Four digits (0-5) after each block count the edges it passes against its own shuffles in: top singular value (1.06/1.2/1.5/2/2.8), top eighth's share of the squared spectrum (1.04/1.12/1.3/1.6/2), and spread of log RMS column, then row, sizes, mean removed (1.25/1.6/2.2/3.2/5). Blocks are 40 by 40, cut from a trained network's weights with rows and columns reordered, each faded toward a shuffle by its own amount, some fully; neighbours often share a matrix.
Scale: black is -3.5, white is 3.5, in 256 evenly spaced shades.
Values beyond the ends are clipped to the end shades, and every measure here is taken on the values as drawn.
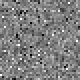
0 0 0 0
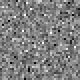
0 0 0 0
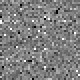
1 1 0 0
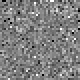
1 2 0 1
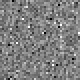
0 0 0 0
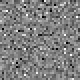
2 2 0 1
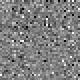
2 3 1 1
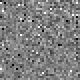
1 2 0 0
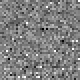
0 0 0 1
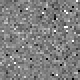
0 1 0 0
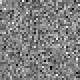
1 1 0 0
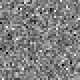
0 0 0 0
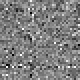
3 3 1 1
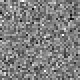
0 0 0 0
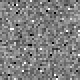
0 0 0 0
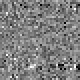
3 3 0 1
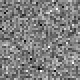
0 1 0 0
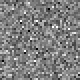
1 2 0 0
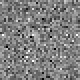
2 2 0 2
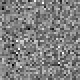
2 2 0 2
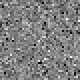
1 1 1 0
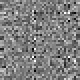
3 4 2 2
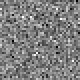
1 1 0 0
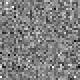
2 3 0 1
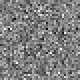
2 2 1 1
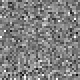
1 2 0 1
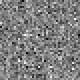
1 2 0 1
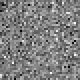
1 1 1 0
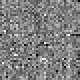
2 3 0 2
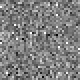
2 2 0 2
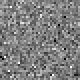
1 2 0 1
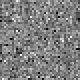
0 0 0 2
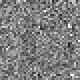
2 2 0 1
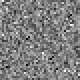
0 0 0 0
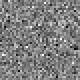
2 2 0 1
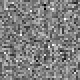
1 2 0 0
